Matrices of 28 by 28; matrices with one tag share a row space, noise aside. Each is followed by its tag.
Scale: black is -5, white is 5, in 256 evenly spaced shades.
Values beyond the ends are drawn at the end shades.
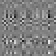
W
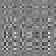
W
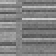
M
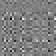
W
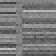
M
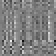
W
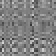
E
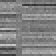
M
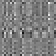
W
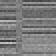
M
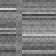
M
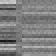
M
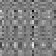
E
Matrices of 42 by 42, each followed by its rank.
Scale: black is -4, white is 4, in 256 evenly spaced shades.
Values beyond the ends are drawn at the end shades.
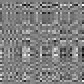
three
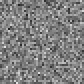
full rank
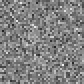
full rank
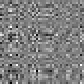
three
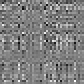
three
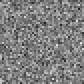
full rank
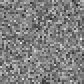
full rank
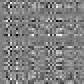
three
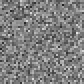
full rank
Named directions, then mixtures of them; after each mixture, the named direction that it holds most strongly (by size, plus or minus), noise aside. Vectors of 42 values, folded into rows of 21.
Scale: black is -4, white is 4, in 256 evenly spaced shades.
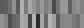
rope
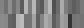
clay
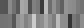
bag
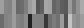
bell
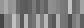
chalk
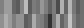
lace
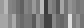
bag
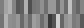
lace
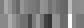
lace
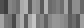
bag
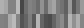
rope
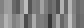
lace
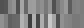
rope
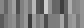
bell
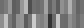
lace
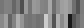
clay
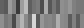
bag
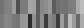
bell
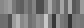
chalk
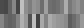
rope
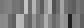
clay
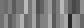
clay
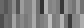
bag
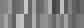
clay
